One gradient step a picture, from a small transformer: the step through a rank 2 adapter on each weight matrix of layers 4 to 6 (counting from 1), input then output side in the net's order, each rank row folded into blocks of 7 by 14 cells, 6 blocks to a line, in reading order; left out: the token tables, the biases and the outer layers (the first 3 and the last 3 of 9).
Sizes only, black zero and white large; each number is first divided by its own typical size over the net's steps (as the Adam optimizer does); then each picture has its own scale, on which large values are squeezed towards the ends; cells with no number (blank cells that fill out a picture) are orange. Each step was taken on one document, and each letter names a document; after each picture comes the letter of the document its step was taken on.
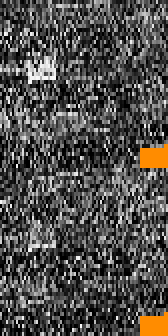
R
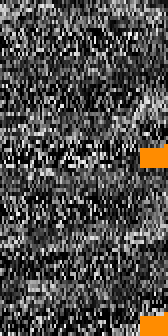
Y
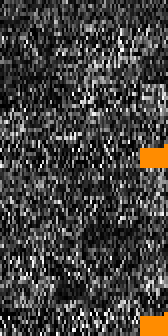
R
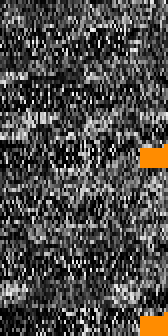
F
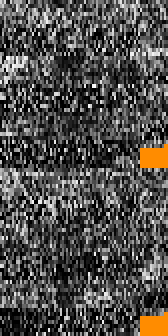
F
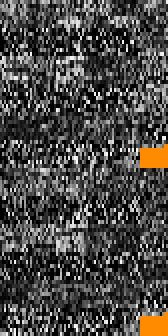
Y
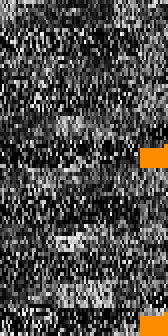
Y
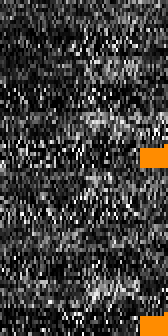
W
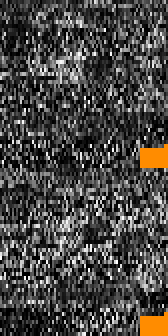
R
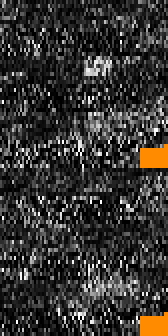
W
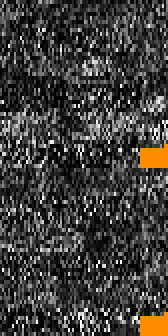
W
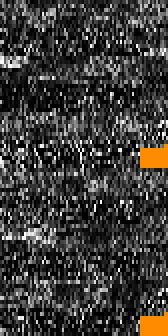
W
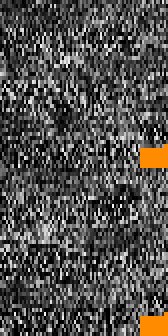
Y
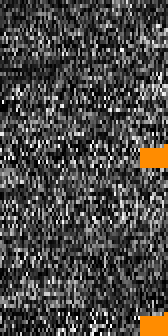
R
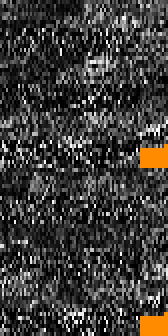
W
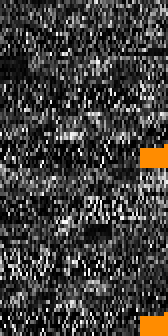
R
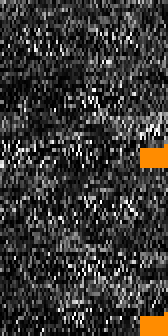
W
